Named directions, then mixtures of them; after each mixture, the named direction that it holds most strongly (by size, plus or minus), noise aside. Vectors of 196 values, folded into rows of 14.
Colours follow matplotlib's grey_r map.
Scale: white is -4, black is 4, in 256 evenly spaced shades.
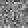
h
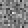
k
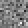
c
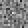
k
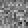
c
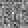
h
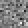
c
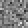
c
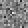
k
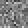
h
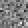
c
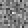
k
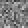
h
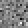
c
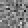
c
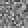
h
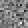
c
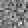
c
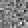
c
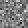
c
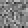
h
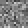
h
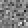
c
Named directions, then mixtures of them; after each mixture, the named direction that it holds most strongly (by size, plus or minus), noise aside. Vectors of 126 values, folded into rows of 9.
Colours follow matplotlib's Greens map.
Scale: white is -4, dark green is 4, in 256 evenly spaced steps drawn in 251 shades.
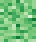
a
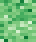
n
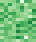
a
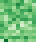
n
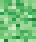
a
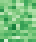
a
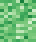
a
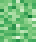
a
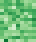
a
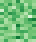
a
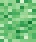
n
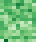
n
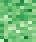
n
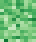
a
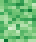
n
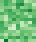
n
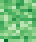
n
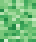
a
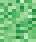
a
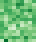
n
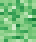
a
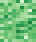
n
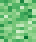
n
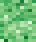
n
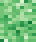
n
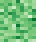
a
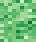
n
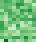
n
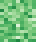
a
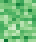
n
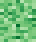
a
